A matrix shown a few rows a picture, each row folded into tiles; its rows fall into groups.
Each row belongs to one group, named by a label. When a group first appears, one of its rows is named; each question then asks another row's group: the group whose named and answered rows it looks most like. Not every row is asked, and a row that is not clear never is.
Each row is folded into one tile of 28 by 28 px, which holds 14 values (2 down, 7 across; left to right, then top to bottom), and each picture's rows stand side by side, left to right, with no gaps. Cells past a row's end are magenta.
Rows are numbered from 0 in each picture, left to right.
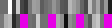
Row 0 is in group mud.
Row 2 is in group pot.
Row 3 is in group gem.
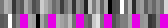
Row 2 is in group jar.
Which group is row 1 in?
pot
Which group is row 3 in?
gem
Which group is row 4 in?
mud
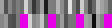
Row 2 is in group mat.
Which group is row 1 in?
jar
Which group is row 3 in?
pot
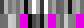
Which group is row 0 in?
gem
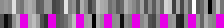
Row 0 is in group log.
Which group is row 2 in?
mud
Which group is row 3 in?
pot
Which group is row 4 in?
pot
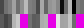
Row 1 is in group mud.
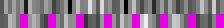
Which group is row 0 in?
gem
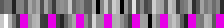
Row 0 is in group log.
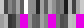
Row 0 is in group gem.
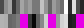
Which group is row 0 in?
log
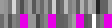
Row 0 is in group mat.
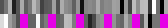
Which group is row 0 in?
log
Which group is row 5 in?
mat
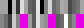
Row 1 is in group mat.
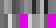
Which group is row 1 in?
jar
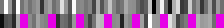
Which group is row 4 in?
pot
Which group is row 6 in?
log
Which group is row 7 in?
jar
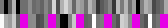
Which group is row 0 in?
jar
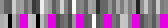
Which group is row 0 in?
pot
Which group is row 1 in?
pot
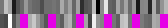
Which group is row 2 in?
gem
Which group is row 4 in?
gem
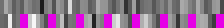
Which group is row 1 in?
log
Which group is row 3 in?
pot
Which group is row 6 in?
pot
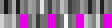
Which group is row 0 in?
jar
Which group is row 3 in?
jar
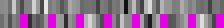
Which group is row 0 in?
mat
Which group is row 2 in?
pot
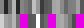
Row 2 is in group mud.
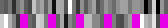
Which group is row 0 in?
log
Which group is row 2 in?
mat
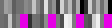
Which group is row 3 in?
gem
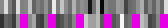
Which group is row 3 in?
jar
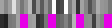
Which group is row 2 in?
mud
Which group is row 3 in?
pot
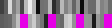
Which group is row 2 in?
gem
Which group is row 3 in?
pot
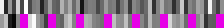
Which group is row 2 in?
gem
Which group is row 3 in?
log
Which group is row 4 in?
jar
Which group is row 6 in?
jar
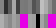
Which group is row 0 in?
jar
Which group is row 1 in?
pot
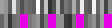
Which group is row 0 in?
mat
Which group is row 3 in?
mud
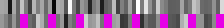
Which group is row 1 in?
gem
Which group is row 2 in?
mat
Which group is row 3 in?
jar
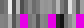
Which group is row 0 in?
mud
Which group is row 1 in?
pot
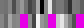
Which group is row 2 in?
log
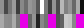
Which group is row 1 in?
mat
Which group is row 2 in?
gem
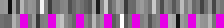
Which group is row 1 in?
mat
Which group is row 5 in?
mat
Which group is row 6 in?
pot
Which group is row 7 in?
jar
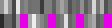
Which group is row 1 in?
log
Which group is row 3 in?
mud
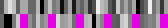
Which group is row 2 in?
jar
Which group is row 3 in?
pot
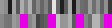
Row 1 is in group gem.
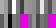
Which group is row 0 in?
mat
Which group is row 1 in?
mat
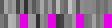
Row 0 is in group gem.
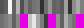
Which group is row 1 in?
log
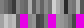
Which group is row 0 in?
log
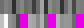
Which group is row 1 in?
jar
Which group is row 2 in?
jar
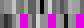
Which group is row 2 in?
pot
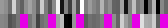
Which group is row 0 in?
mat
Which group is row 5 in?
jar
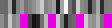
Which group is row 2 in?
log
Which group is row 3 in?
jar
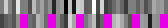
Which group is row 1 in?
gem
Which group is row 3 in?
mud
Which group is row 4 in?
log
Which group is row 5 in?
pot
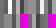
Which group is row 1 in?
mat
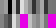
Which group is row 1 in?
jar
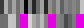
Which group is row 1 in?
jar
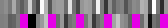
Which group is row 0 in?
mat
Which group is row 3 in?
mat
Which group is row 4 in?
log
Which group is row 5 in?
mat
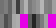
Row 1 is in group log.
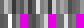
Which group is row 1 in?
mud
